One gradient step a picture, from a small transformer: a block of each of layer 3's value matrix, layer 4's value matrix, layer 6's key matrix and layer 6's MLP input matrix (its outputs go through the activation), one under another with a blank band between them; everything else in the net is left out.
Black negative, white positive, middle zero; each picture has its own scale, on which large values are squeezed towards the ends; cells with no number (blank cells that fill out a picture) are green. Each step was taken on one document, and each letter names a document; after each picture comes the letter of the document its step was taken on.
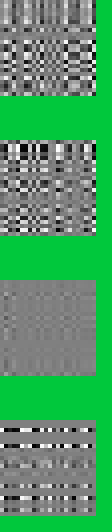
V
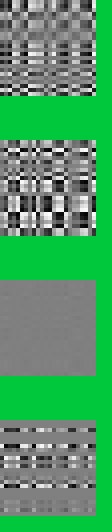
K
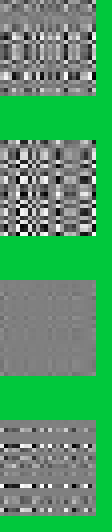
V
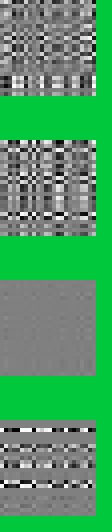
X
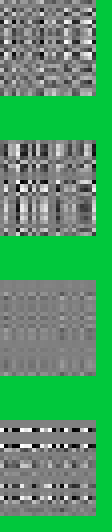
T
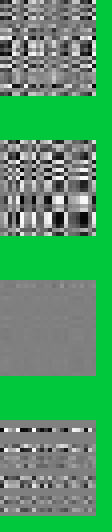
K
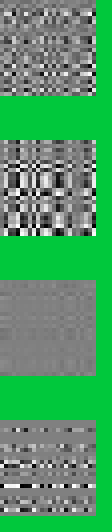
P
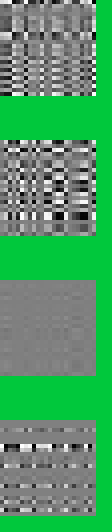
K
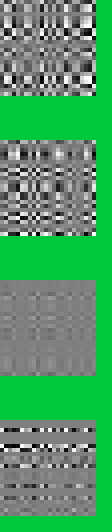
P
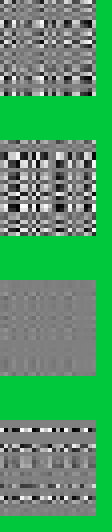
T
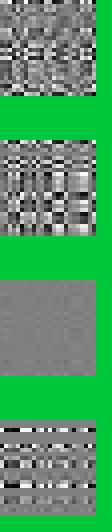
X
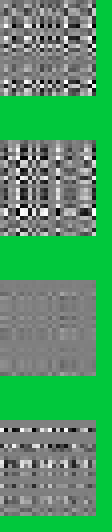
V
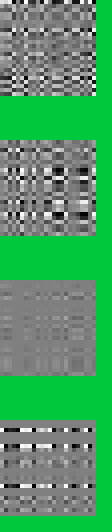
K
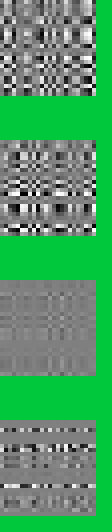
T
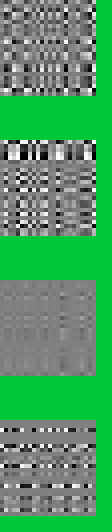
P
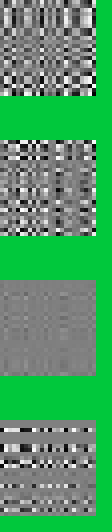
P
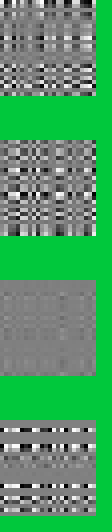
T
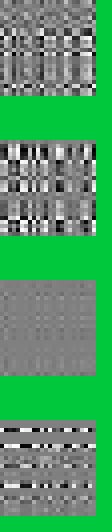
P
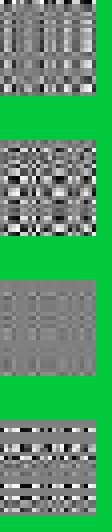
T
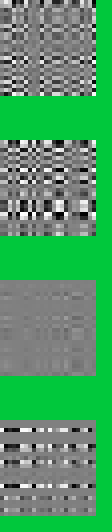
K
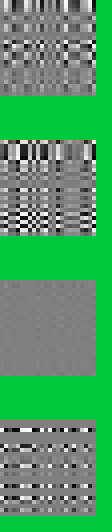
V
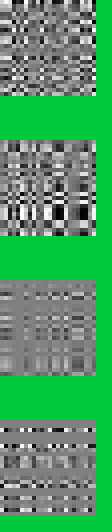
X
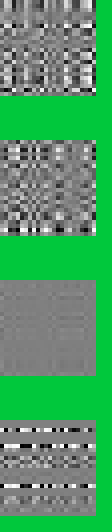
P
